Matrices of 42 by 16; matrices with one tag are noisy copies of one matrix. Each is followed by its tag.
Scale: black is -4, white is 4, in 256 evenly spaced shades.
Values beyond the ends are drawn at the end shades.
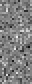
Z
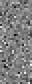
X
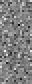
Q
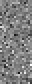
X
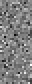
X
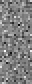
Q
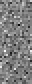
Q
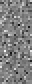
Q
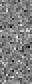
Z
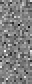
Q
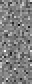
Q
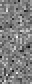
Z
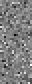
X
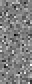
X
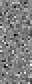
X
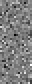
X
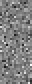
X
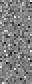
Q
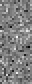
Z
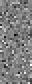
X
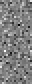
Q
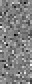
X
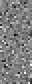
X
